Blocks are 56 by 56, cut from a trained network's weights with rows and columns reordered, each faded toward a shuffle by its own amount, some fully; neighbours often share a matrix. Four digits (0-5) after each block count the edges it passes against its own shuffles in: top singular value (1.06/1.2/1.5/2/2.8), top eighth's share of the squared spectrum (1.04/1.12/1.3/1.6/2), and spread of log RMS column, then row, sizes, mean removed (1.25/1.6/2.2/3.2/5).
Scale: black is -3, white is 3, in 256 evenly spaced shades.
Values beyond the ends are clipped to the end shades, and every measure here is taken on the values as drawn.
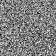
1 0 0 0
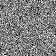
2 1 0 0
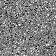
1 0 0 0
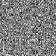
3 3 0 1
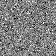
0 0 0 0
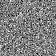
1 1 0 0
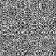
4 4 2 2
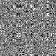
4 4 2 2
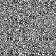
3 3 1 2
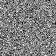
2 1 0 0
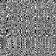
4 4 2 2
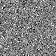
0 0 0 0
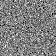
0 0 0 0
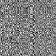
4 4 2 2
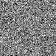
3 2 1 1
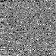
3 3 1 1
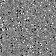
2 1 1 0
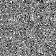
2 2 0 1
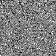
2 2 0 1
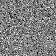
0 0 0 0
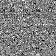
2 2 0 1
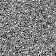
1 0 0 0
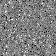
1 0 0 0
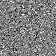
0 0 0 0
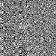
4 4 2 1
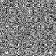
4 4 2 2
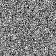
0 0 0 0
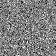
2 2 0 0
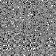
3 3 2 2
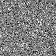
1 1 0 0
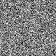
2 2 0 0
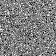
0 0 0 0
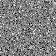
2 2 0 0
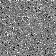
1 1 0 1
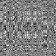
4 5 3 2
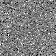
2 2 0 0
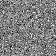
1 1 0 1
